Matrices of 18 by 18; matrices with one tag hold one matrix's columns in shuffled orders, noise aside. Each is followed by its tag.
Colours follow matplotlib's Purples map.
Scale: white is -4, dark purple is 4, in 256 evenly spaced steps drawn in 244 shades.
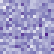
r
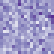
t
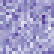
t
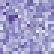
t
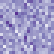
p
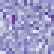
t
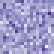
p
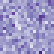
t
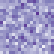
p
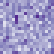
t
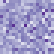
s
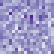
t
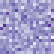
s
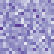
s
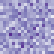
r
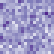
p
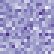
r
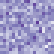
p
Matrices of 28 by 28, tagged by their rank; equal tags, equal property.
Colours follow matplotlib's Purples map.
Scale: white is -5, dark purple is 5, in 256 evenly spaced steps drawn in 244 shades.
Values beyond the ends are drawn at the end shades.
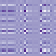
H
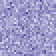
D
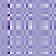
H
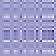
H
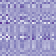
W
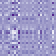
W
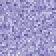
D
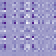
W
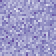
D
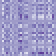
W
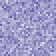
D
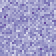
D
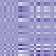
H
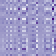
W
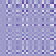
H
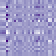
W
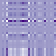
H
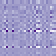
W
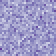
D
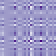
H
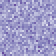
D
